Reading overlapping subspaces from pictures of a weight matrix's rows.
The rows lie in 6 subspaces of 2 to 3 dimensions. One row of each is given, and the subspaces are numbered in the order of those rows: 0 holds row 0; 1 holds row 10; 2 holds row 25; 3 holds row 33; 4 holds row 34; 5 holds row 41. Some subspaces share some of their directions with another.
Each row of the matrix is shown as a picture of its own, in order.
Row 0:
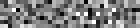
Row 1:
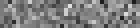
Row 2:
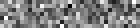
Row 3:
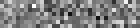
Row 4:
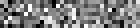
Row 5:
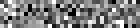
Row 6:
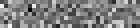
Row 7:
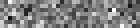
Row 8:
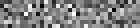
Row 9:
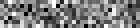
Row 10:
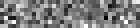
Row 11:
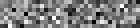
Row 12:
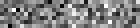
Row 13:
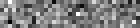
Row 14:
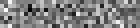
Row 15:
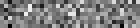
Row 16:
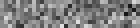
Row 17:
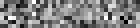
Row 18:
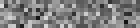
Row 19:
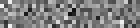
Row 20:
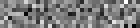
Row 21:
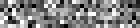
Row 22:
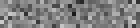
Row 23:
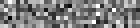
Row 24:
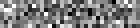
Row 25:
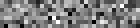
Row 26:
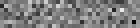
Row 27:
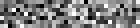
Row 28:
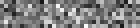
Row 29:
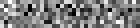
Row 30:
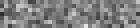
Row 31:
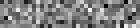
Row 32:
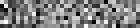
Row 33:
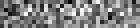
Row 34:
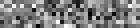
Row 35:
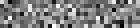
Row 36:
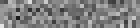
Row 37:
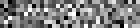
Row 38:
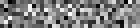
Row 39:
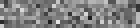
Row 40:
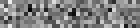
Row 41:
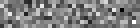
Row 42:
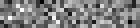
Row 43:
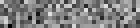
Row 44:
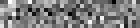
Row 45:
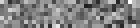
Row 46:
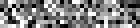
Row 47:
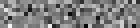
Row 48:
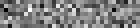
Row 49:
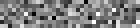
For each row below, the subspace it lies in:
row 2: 1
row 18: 1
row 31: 0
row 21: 4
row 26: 5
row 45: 3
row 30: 1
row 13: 4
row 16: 1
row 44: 5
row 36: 5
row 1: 1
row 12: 0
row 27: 0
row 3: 4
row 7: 4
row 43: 0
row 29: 3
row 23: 2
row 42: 2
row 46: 4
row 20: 0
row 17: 1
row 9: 4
